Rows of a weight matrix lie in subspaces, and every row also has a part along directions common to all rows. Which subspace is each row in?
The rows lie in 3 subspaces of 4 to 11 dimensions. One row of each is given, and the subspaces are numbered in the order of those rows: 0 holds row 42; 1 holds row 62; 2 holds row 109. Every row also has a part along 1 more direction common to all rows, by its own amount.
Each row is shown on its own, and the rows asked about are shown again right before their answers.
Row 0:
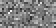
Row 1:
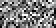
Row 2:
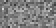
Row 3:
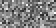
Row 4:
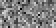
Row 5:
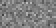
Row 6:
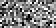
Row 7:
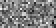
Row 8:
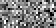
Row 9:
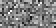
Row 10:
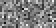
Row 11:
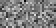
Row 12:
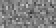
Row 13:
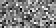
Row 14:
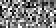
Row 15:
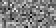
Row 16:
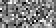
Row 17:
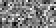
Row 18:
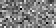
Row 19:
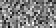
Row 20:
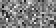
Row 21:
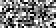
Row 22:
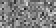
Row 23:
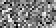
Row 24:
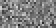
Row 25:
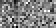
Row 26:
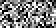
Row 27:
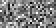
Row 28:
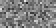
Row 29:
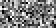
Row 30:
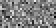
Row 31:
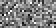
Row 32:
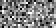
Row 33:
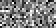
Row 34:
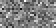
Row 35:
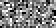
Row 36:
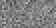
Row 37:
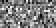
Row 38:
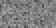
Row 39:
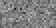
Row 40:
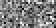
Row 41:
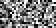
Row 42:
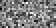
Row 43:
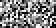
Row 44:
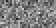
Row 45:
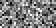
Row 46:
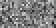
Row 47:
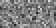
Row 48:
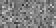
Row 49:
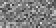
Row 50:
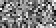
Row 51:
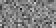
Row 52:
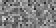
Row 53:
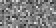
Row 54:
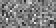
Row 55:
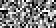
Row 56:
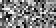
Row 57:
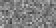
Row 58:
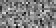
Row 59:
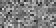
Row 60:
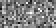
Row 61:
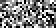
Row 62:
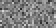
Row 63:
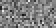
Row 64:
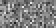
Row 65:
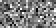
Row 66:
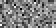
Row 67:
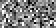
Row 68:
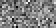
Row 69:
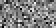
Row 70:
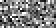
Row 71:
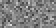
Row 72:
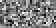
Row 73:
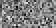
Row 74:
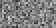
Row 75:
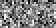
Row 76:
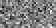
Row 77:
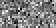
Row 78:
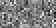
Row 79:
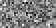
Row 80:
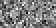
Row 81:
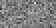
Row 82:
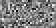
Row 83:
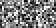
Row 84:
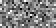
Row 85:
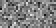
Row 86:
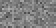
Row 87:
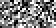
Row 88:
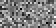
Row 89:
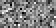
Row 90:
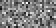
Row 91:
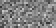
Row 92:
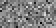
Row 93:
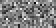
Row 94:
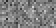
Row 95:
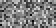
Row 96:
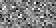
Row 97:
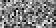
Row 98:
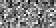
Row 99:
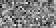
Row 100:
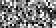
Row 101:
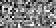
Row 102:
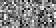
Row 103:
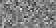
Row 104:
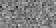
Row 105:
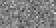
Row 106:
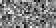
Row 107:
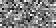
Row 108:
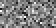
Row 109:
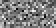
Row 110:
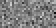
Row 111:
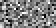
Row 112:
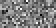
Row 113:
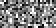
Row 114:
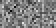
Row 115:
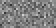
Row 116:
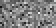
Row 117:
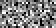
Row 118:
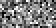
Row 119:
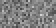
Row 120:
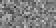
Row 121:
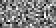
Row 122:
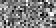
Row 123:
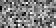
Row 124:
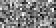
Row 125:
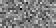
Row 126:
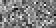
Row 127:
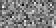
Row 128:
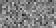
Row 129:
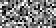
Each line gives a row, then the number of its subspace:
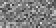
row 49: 2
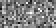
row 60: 2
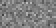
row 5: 0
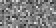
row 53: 1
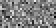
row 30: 1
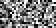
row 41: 2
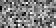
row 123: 0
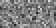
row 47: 1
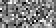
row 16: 2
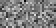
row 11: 0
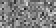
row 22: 1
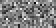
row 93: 2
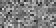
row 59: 0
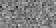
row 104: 1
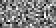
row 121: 2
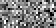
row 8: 1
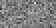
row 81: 2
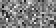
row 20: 0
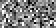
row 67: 0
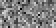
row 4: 1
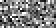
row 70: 2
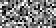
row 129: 2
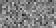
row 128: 2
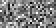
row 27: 2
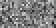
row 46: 2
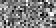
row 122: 1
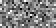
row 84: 0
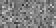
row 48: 2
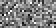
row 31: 0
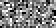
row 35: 2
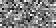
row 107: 0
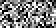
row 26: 2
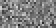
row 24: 1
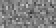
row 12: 2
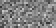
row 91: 2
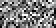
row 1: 2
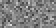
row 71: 0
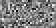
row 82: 2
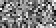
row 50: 2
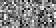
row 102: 1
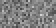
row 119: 1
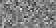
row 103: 0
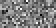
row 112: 1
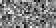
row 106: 0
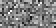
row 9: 0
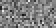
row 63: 1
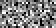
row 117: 0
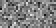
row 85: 2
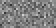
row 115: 2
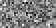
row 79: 0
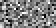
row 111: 2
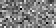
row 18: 0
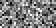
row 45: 2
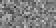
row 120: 0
